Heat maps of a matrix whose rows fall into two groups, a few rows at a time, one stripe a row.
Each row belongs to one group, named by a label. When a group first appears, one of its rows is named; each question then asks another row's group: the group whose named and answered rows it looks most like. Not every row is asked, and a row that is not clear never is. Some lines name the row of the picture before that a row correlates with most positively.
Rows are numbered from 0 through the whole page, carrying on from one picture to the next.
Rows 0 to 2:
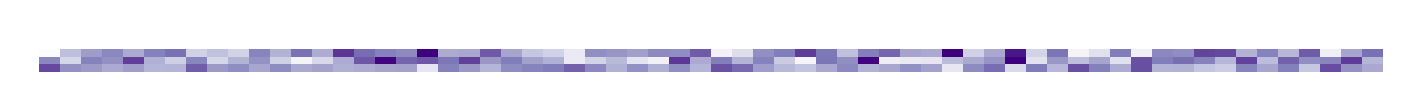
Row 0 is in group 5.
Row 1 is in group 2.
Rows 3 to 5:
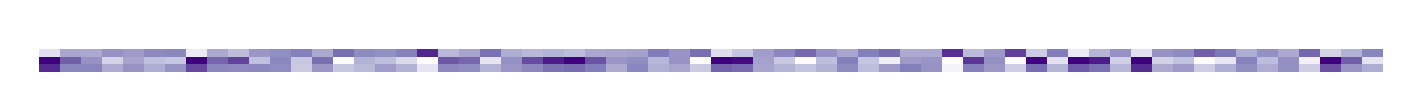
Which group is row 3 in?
5
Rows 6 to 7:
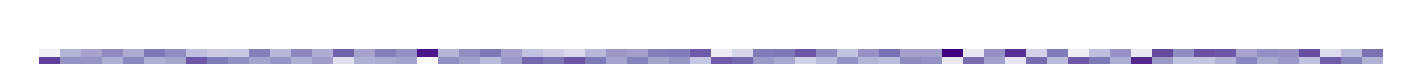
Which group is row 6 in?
5
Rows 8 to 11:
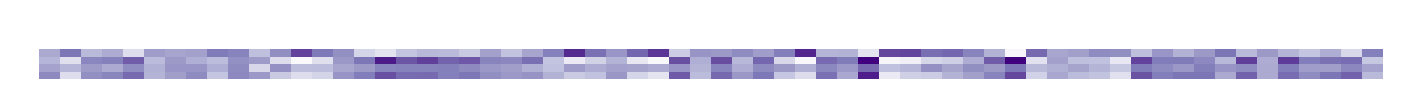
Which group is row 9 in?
2
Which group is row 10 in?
2
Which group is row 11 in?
2
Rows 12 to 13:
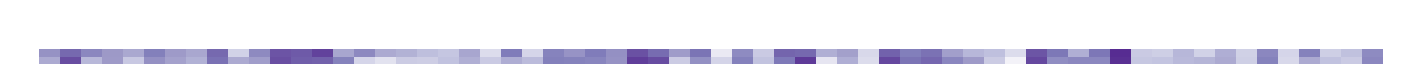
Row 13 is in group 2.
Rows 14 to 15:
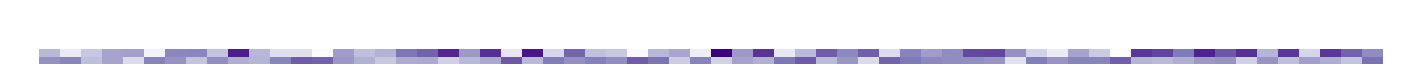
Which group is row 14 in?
2
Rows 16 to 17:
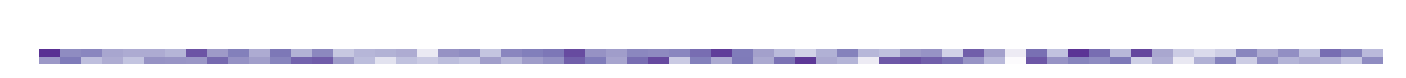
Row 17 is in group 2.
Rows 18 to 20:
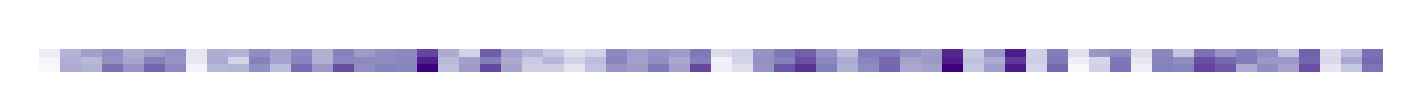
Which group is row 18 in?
5
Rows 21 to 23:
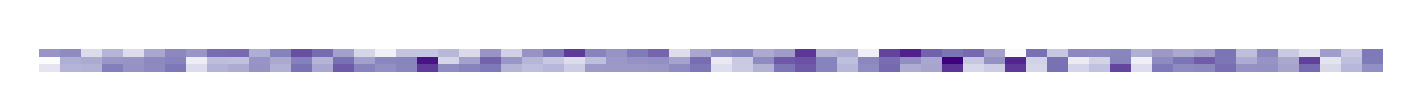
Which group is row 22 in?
5
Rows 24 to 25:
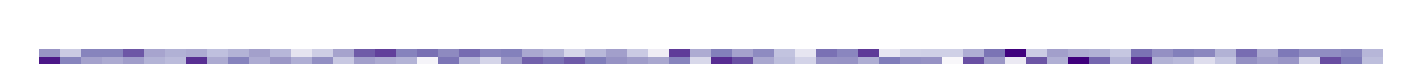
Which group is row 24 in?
2
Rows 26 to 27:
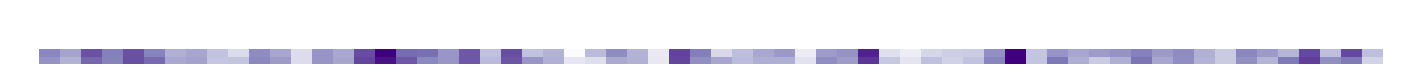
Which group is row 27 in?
2
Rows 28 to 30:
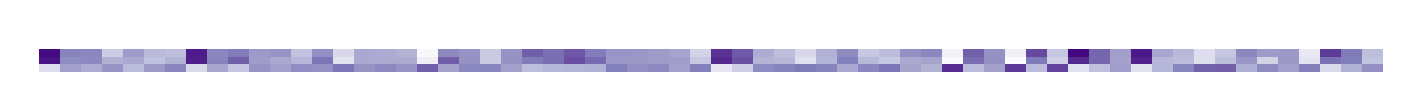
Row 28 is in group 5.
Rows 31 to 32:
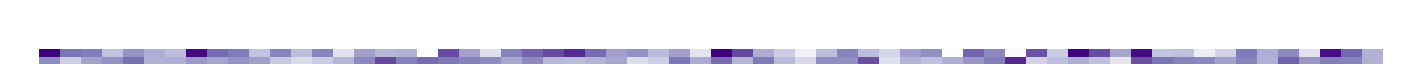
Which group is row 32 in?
2
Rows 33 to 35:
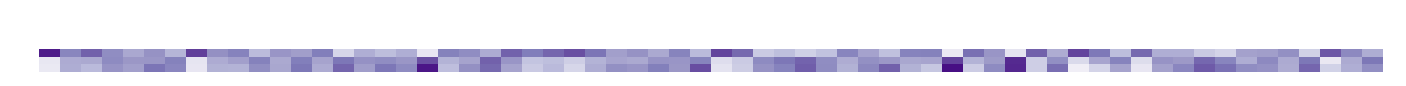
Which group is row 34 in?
5
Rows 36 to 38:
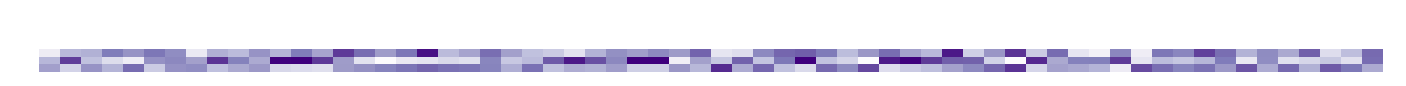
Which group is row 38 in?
2
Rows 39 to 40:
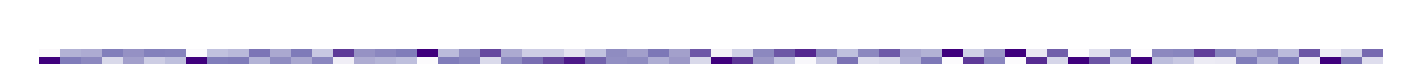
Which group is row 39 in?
5
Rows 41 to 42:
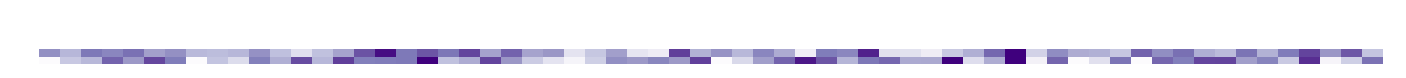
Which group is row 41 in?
2
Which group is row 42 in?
5
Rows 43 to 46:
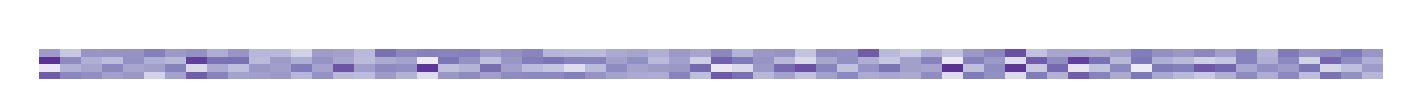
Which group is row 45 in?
5
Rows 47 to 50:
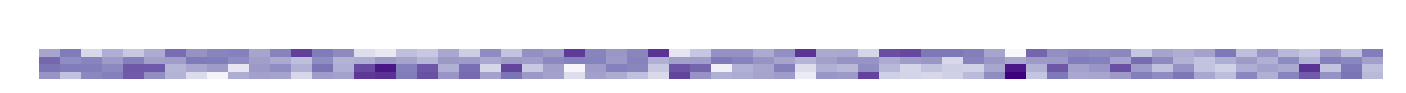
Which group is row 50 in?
2
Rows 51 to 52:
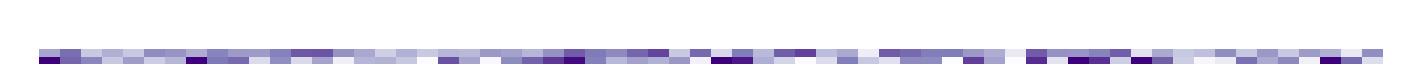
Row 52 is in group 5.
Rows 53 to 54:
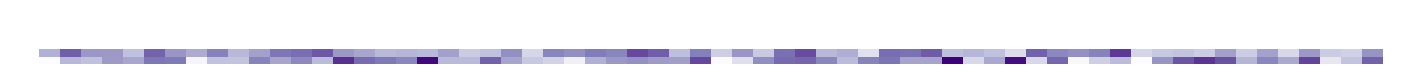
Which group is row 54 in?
5
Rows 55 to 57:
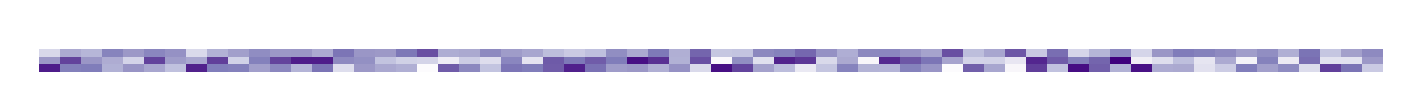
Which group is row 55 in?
5
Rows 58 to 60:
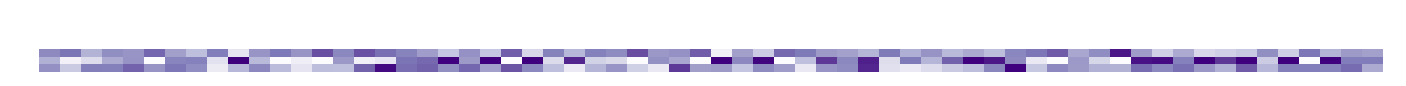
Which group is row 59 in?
2
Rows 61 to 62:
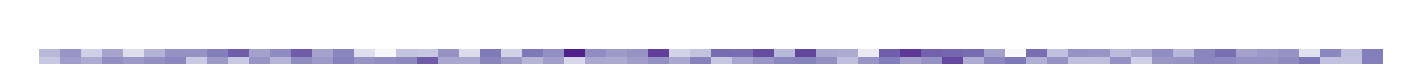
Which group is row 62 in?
5
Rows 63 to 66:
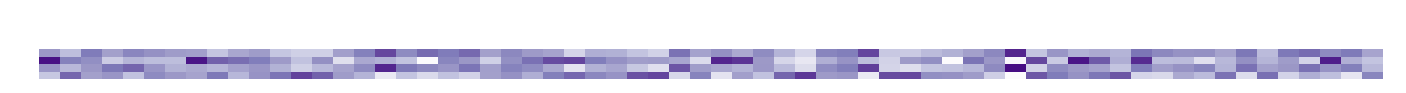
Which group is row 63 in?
2
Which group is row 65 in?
2
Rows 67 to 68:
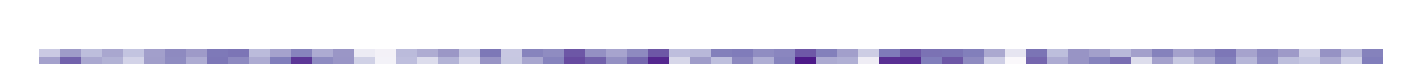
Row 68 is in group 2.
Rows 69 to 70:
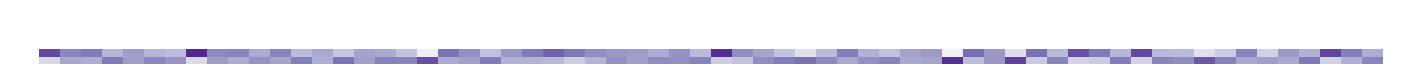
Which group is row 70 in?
5
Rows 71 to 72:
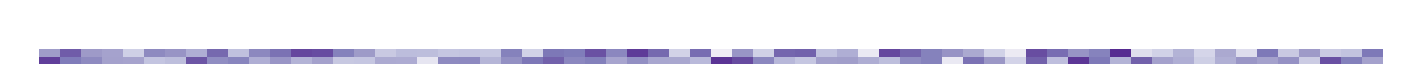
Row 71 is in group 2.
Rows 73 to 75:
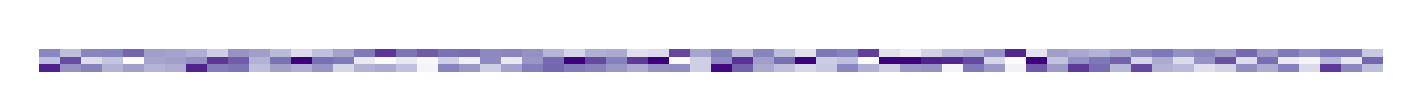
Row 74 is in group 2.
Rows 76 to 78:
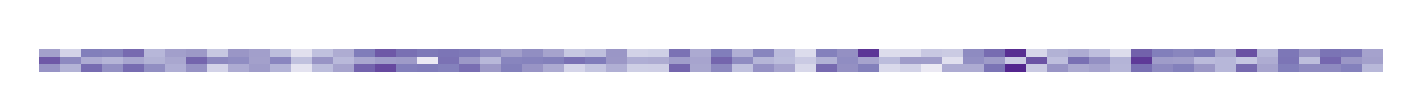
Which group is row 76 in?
2
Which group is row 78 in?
2
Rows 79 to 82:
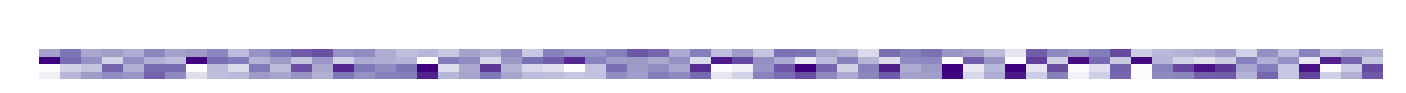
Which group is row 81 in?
5
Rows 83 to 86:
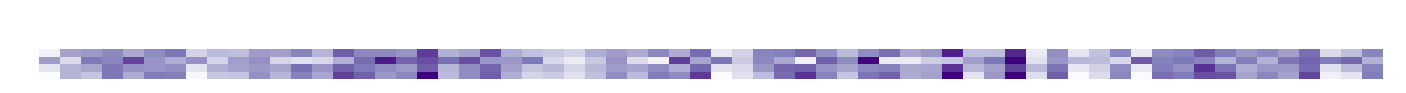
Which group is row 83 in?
5
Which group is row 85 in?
5
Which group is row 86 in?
5
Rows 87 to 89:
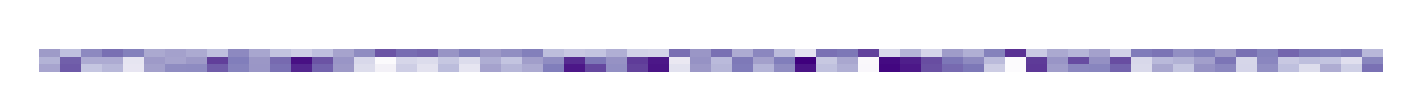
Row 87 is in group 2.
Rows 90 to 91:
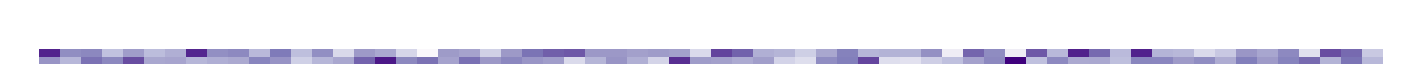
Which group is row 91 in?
2
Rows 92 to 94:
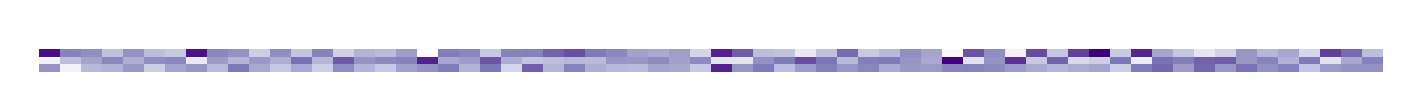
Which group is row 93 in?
5
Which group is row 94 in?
2
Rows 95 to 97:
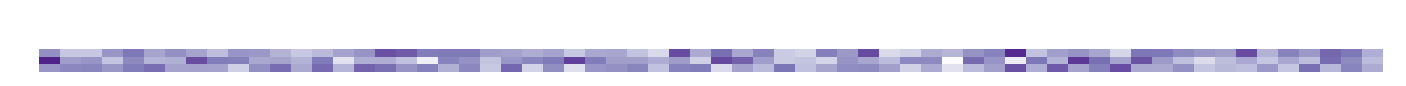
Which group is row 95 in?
2
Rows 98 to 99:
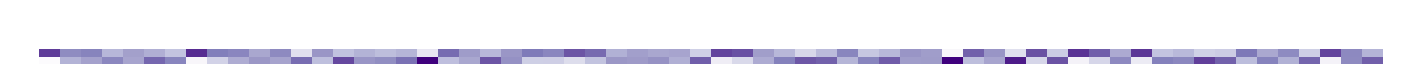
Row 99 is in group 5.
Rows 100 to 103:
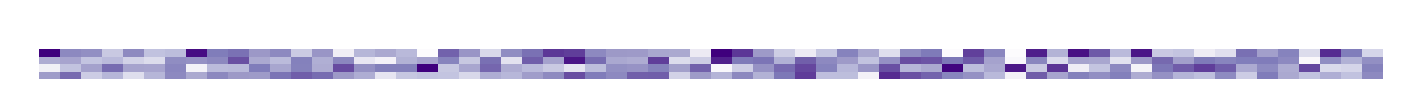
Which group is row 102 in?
5
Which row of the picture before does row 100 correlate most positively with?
98
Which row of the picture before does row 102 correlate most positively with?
99
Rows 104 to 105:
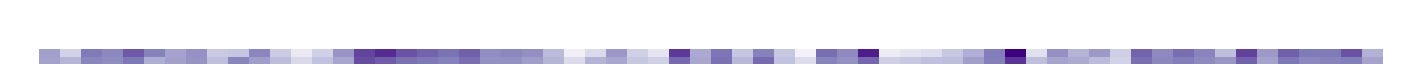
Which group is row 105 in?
2
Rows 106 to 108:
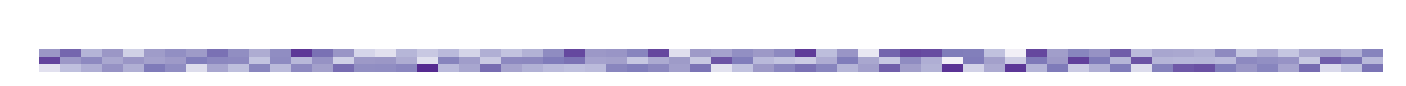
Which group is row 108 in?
5
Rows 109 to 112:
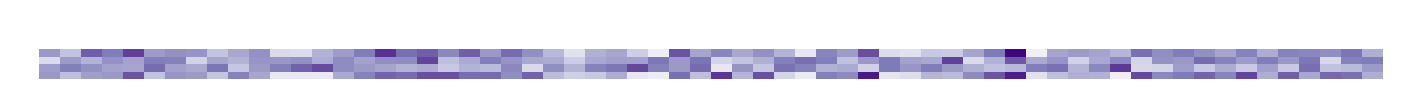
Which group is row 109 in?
2
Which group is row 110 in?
5
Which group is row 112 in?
2
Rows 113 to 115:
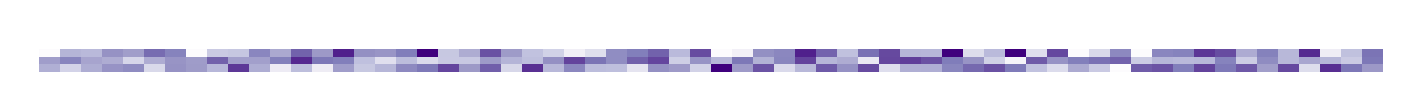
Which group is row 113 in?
5
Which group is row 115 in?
2
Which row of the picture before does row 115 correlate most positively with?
112
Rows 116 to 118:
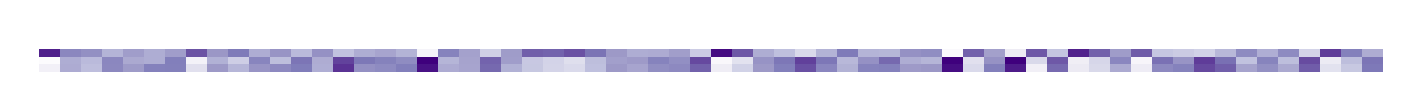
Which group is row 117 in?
5
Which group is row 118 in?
5
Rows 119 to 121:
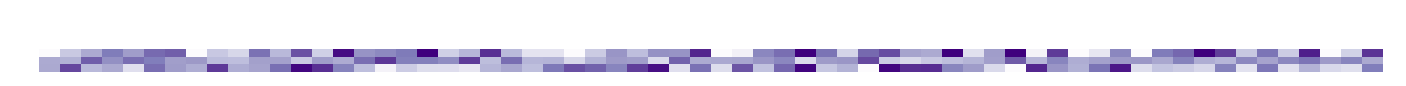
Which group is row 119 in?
5
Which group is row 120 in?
2
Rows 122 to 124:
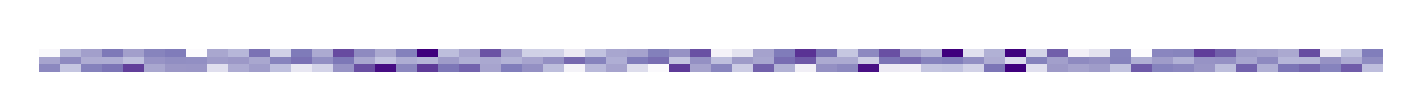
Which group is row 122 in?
5
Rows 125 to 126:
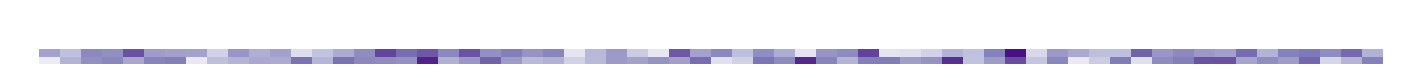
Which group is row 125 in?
2
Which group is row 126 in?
5
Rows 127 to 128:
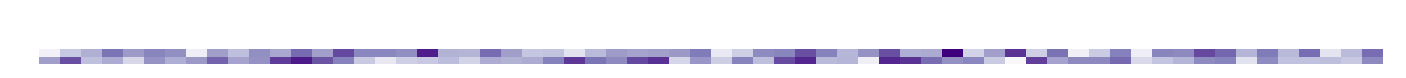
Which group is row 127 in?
5
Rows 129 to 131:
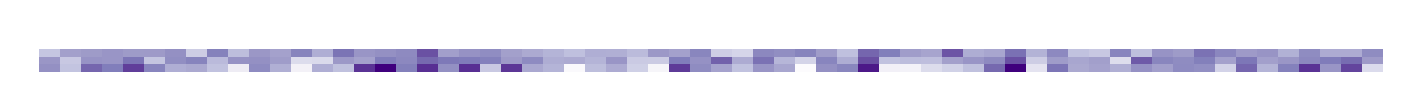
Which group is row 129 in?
5
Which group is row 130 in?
2
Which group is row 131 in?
2
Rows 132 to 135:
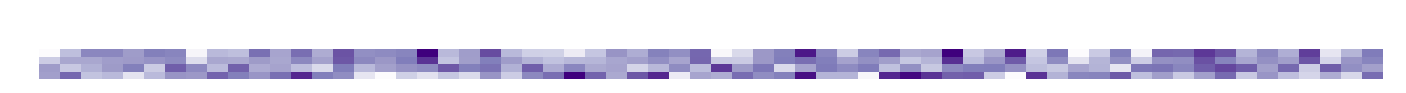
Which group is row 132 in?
5
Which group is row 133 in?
5
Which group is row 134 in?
2
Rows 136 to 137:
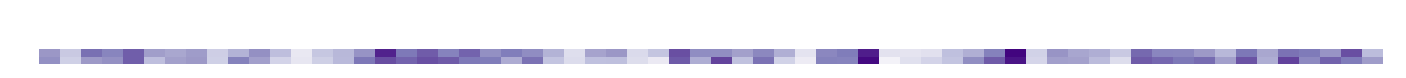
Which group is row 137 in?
2
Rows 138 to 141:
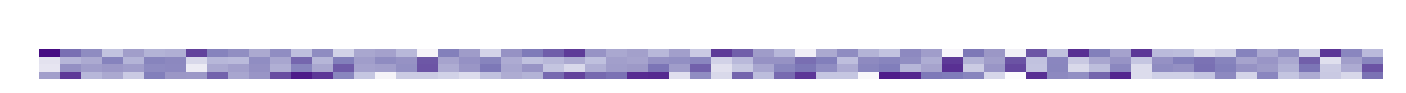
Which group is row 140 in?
5
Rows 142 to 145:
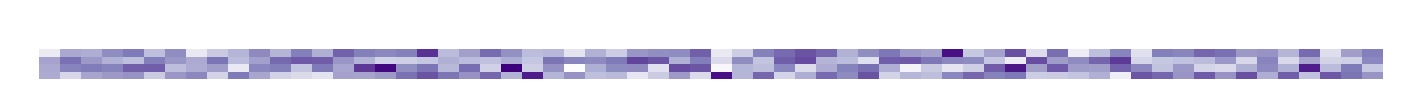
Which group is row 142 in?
5
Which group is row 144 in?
2
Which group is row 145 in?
2
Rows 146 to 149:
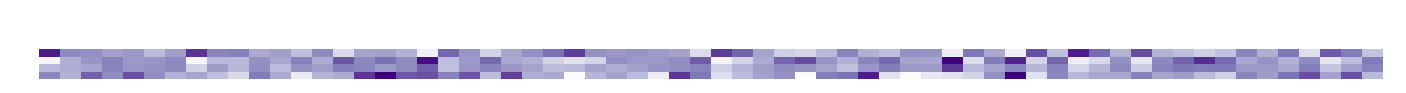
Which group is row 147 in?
5
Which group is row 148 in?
5
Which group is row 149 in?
2
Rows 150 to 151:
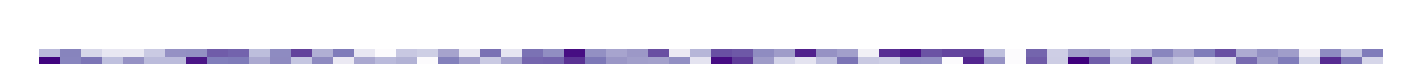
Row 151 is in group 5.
